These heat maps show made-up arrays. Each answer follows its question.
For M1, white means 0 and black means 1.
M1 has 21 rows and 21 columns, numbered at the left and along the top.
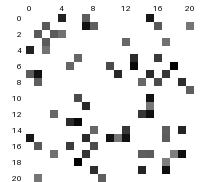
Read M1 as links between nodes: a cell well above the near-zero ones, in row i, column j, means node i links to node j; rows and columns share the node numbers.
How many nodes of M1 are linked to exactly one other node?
1
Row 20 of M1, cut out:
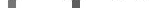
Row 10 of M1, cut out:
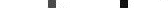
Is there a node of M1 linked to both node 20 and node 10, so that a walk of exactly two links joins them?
no
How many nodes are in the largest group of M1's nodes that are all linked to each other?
3
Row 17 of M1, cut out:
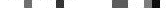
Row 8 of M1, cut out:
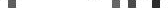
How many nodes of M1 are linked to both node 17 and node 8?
2
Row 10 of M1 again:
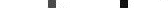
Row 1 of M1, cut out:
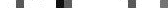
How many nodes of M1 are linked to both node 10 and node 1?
0
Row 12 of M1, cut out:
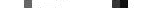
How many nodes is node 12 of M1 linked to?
3
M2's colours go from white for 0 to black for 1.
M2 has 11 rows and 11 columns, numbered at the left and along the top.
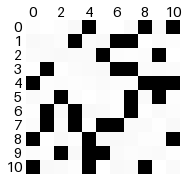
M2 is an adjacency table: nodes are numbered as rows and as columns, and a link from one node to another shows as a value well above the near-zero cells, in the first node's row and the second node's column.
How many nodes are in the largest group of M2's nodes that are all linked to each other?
4
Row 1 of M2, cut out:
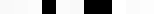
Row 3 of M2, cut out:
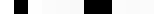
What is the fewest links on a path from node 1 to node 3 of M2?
1
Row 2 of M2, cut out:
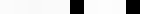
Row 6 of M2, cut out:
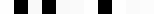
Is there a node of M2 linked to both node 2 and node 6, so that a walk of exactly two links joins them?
no
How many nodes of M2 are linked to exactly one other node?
0
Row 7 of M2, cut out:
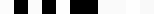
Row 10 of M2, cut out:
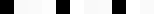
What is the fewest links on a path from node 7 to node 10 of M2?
4
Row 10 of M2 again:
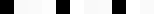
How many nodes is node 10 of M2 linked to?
3
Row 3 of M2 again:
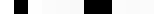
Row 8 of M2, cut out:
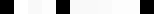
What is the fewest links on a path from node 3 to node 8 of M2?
5
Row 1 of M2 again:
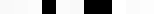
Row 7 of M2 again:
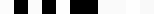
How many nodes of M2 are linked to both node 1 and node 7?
2
